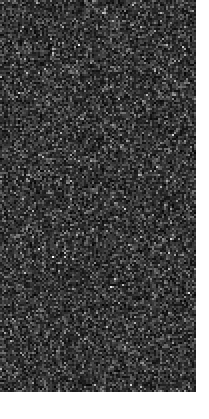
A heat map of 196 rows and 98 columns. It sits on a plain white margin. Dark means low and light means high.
There is no seam. The halves do not mirror each other. The texture is fine-grained noise. On average the colour sits 20% of the way up the scale. No overall slope runs across the table. Most values sit low, with a long tail of high ones.
